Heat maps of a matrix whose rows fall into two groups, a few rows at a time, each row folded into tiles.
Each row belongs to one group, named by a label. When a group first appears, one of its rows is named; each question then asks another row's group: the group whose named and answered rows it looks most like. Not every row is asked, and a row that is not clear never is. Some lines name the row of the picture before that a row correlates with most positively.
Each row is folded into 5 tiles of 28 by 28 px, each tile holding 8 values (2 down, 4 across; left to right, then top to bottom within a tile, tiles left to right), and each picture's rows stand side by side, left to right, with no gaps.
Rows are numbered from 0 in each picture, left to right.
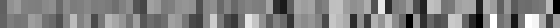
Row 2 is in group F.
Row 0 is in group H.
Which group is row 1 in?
H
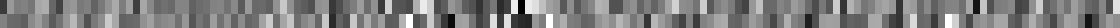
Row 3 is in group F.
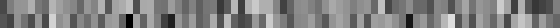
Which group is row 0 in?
F
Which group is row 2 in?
F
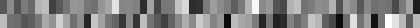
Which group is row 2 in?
H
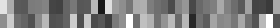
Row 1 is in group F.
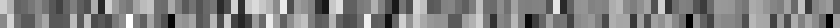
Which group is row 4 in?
F
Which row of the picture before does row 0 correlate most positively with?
0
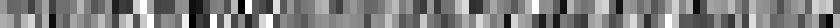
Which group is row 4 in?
H
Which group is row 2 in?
H
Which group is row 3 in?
H
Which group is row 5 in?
F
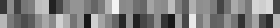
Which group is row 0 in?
H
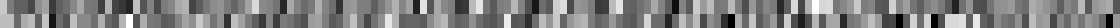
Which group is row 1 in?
H
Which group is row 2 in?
H
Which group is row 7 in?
F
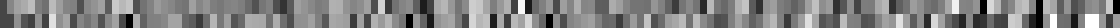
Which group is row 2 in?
F
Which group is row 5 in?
H
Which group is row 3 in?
F
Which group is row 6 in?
H
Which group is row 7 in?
H
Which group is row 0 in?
F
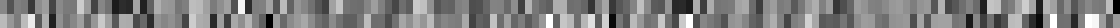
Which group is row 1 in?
F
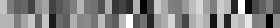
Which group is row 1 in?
F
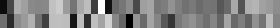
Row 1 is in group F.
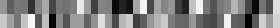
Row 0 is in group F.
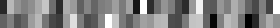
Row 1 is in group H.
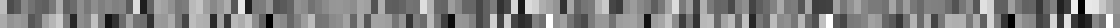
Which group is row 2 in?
F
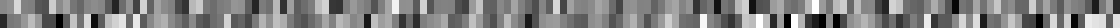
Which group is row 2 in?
H
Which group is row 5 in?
H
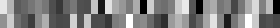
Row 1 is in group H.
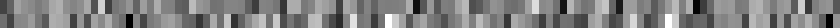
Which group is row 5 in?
F
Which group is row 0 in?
F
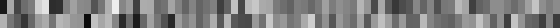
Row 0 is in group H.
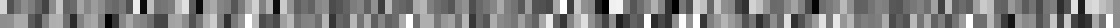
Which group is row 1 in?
H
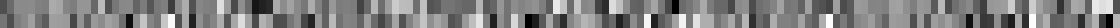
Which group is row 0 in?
F
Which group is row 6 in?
F
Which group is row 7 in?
F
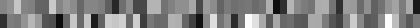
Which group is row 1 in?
H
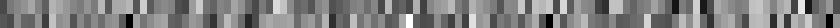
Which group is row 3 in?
F
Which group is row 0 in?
F
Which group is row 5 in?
F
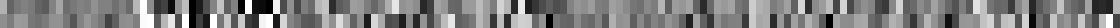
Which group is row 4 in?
F
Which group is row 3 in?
F
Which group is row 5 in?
F
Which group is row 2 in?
H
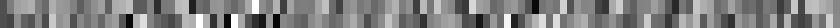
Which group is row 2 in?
H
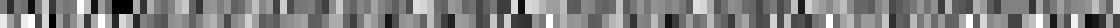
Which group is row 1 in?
H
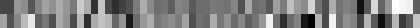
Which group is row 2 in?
F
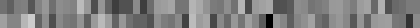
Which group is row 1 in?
F
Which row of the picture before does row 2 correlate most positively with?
0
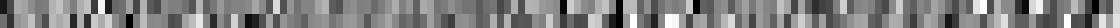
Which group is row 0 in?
F
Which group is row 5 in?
F
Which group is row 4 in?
H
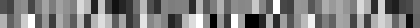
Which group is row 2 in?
F
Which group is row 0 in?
F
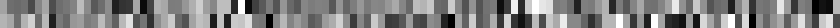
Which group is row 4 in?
H
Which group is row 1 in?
F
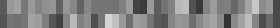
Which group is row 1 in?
H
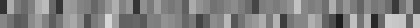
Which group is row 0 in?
H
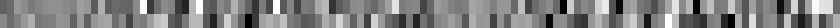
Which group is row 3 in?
F
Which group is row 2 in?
H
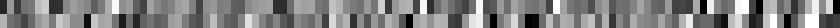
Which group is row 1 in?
H
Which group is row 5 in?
H
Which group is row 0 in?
H
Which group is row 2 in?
F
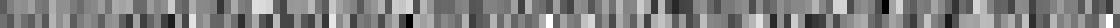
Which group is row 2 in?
F
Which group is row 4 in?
F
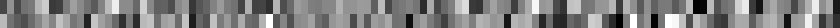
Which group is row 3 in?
H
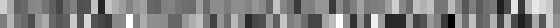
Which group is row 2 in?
H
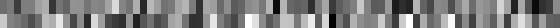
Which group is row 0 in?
H
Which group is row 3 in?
F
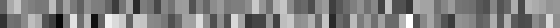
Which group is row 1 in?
H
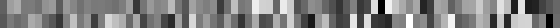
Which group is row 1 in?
F
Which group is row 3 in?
F
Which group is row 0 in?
H
